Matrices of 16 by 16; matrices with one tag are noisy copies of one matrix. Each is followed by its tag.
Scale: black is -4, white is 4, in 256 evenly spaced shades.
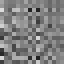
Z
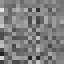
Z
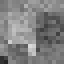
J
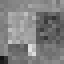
J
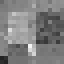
J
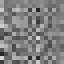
Z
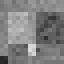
J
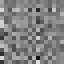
Z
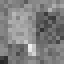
J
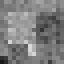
J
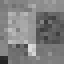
J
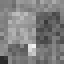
J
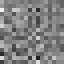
Z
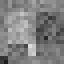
J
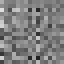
Z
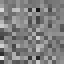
Z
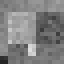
J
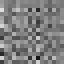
Z
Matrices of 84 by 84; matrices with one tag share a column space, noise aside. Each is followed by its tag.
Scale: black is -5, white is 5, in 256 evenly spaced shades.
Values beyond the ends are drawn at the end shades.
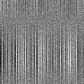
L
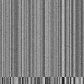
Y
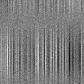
L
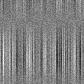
L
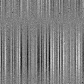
L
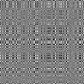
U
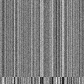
Y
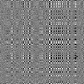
U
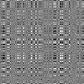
U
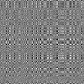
U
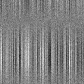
L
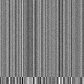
Y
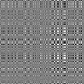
U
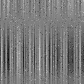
L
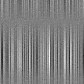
L
